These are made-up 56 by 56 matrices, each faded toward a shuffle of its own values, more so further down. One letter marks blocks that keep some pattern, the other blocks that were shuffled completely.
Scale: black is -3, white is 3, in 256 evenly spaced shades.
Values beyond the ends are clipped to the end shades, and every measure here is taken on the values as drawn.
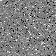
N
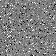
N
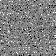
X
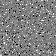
N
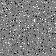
N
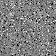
X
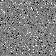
N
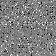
X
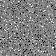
X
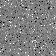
N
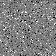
N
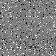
X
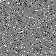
N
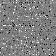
X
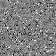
X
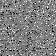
X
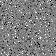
N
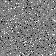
N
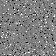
X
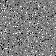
X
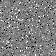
N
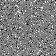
N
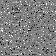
X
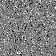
X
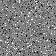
N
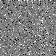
X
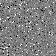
N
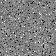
N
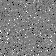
N
